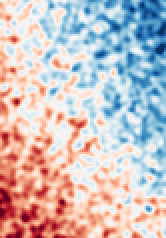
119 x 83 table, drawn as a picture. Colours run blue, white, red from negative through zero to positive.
The top right is the ninth with the lowest average. Neither half mirrors the other. No lone cell stands out from its neighbours. There is an overall slope up to the bottom left. There are no regular stripes. The bottom left is the ninth with the highest average. The field is mottled with small blotches.
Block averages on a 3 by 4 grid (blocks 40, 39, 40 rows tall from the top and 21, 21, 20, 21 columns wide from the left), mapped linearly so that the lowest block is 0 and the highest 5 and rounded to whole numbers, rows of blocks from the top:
3210 / 4321 / 5433
